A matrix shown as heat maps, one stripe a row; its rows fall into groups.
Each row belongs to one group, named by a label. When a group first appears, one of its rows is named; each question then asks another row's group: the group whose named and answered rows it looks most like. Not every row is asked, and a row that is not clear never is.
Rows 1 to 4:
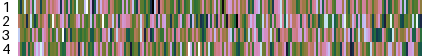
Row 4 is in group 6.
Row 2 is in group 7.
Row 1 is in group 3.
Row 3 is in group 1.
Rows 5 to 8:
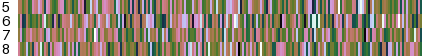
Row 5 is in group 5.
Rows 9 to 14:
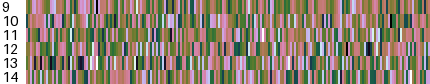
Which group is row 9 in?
3
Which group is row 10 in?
7
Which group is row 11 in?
1
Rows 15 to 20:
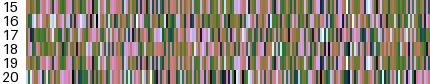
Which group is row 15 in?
5
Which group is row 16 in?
3
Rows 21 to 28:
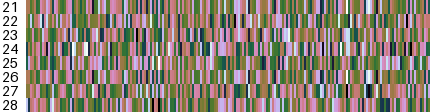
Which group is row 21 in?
5
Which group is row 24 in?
7
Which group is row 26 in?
5
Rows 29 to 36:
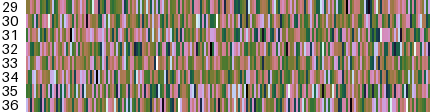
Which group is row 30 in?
6
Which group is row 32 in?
1
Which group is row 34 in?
3
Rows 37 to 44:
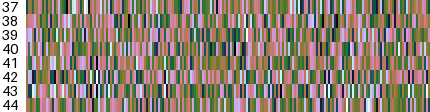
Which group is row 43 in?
3
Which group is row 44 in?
5
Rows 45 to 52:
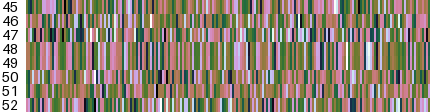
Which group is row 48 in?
5
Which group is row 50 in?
3
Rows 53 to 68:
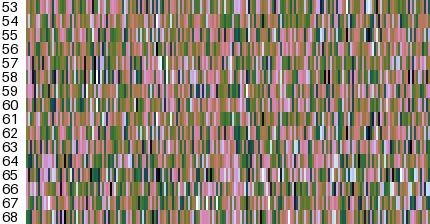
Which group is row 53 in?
5
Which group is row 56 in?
1
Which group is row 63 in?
7
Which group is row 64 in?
6
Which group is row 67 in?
6
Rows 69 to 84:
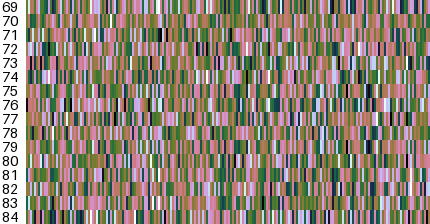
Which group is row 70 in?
7
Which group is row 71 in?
3
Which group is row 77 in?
7
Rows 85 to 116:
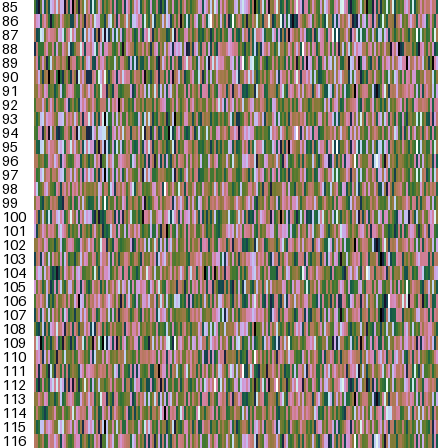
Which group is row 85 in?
6
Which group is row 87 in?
3
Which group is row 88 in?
7
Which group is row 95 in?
3
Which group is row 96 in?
5
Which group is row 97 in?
3
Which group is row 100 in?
3
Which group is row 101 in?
1
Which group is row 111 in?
7
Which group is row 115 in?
3
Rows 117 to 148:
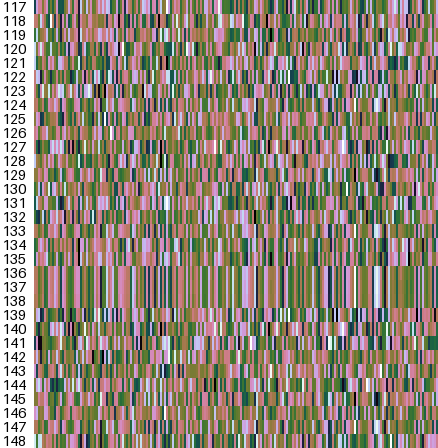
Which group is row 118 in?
7
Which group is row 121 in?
1
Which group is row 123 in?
3
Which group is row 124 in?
5
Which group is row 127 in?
6
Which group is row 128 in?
1
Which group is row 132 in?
6
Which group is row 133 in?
5
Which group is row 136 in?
5
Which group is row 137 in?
5
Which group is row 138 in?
5
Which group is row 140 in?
6
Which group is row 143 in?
1
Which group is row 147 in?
5
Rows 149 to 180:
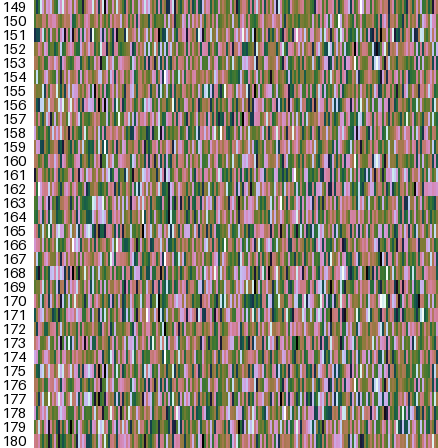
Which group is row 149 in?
3
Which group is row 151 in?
6
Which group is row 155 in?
6
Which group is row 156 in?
3
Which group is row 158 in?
6
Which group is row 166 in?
6
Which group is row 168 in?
6
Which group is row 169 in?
6
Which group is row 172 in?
1
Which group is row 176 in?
5
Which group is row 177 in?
3
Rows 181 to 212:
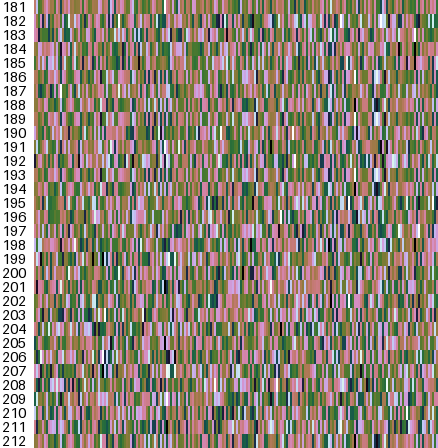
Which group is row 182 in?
7
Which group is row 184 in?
7
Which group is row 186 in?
5
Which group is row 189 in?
5
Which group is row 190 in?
6
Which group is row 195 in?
7
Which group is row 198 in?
7
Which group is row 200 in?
7
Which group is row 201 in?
1
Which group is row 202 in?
7
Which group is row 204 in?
3
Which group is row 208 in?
6
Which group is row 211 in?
1
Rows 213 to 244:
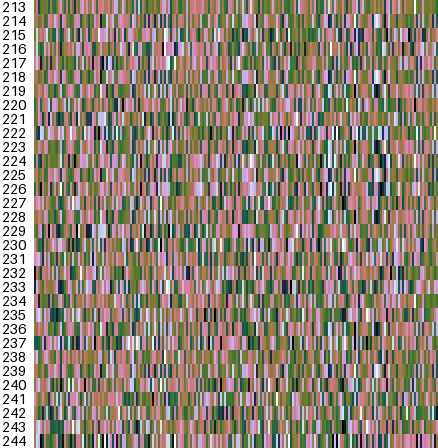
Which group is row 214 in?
5
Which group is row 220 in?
7
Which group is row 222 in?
3
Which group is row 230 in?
6
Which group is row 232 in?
7
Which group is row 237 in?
6
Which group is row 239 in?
5
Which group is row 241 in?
6
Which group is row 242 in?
7
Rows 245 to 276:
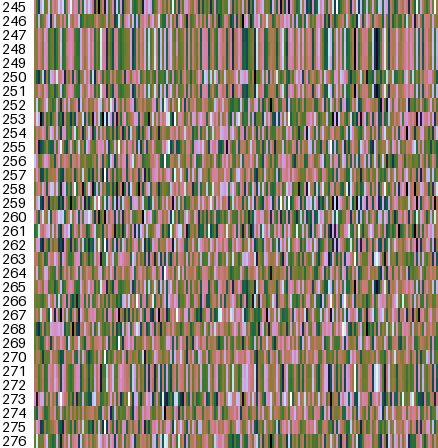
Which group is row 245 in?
3
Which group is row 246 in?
7
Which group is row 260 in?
3
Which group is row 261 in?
7
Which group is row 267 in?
7
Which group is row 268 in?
6
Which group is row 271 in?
5
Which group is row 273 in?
1
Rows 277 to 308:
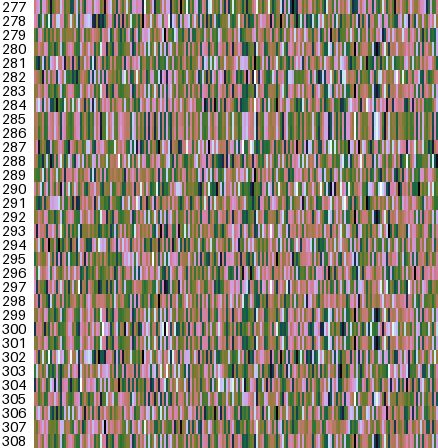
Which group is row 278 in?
3
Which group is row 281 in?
6
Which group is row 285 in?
5
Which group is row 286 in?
5
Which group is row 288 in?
7
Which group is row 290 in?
7
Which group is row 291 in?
6
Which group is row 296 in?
7
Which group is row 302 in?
3
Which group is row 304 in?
7
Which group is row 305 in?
5
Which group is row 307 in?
3
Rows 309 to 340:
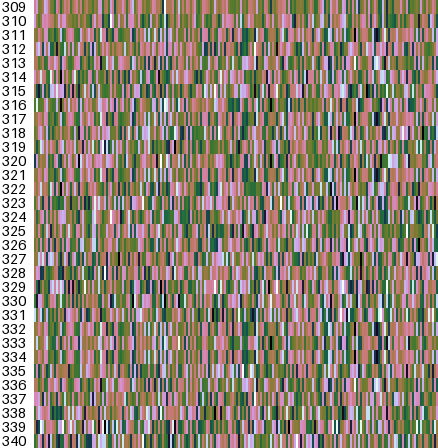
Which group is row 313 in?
5
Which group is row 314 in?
7
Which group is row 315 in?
6
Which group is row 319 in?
3
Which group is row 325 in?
7
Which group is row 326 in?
7
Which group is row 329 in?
6
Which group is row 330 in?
1
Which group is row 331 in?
7
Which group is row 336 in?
5
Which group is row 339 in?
3
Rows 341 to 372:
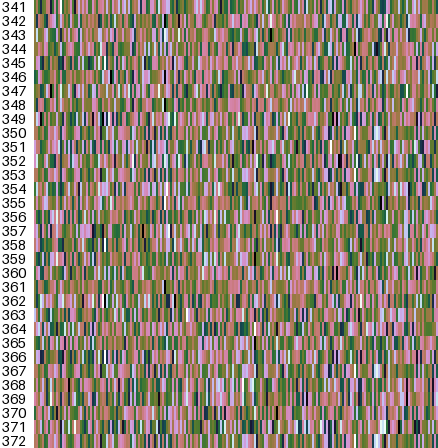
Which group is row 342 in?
1
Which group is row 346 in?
1
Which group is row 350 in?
5
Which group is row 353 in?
5
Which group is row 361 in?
1
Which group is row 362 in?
3
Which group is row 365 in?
6
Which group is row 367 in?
5
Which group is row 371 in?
7
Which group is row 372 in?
5
